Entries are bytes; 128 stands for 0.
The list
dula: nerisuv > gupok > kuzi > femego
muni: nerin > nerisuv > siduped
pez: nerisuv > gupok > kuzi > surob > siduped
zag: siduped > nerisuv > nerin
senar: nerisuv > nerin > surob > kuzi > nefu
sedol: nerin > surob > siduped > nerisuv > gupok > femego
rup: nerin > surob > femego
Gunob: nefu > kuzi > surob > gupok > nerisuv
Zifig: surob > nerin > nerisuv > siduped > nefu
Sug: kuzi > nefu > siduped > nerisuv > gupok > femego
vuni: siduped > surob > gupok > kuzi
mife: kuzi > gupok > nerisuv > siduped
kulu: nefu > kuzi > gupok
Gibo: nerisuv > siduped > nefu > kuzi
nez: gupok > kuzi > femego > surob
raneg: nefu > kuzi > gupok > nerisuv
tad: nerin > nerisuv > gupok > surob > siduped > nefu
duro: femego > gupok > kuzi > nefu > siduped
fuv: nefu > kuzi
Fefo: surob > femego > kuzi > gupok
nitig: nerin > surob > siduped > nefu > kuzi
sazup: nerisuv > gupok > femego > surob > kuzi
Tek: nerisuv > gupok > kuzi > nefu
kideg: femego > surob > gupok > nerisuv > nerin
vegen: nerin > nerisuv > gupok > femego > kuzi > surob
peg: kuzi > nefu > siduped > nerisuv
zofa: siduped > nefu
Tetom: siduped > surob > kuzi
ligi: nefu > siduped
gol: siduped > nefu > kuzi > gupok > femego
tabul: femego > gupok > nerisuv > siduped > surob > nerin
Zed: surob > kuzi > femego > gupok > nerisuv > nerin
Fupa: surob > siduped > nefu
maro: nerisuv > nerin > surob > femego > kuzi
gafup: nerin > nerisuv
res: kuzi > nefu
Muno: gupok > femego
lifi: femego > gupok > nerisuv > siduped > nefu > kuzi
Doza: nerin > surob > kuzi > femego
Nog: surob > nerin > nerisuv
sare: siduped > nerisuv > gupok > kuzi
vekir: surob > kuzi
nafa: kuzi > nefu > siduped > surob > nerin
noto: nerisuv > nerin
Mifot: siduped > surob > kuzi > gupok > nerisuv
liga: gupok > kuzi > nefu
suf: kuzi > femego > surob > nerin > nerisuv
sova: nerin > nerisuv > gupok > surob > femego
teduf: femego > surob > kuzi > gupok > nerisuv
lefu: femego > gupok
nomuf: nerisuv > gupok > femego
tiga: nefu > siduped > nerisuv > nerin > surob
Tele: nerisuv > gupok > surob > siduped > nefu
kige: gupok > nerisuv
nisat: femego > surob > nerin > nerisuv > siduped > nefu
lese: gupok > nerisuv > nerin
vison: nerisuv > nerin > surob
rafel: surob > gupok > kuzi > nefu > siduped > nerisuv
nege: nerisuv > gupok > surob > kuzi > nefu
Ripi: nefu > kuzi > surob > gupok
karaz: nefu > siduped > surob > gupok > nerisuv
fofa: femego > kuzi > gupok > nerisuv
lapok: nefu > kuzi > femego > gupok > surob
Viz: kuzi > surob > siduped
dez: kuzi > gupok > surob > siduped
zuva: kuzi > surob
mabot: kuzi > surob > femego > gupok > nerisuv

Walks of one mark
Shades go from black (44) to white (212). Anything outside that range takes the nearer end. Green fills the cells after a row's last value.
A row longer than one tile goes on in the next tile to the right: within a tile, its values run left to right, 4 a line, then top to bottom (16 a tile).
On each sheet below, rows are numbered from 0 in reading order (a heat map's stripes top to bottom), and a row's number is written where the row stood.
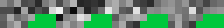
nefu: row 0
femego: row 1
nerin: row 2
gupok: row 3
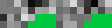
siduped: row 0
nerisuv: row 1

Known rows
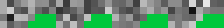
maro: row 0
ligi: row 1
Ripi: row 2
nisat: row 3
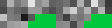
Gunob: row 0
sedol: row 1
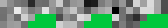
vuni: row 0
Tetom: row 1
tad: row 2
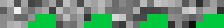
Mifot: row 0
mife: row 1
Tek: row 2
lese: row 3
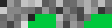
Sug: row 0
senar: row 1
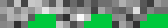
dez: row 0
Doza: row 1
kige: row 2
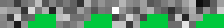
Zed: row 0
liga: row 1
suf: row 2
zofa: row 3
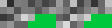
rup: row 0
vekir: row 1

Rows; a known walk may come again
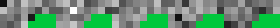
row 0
Sug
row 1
Mifot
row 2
nitig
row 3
vegen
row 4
nomuf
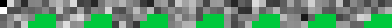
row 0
fofa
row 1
zuva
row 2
gafup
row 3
peg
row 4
lapok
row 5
Gunob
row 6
rup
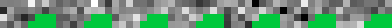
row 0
nege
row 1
tabul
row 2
Viz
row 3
vuni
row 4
zag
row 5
karaz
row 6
teduf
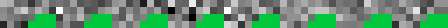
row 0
lese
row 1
Muno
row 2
kideg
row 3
tiga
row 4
suf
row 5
nafa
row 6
Ripi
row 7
kige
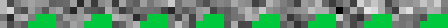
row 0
maro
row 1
fuv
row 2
raneg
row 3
Nog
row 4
muni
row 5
sova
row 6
tad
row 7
pez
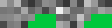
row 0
noto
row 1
nez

